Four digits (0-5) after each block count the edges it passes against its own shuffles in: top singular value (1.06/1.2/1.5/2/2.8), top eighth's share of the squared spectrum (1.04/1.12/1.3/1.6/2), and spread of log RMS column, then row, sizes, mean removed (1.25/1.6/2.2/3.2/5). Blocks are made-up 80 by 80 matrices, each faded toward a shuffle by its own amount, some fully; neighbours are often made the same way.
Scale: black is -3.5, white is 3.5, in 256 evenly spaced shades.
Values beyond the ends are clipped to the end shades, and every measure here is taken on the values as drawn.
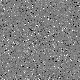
2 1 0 0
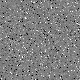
0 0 0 0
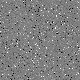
0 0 0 0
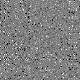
4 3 2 1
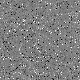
3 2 0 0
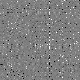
4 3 1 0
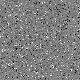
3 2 0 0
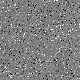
1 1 0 0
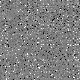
3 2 1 1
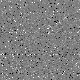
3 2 0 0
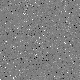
0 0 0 0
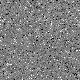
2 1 0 0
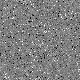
2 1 0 0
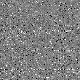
3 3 1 2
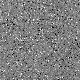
2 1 0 0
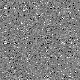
3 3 1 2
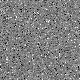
2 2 0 0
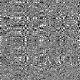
4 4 3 3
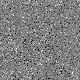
1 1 0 0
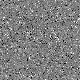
2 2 0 0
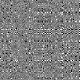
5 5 3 3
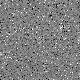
0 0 0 0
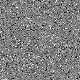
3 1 0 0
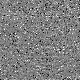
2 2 0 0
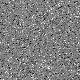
2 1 0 0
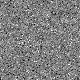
2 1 0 0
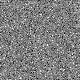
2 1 0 0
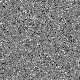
1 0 0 0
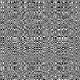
5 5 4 4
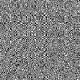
4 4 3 2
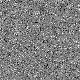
2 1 0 0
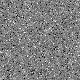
0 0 0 0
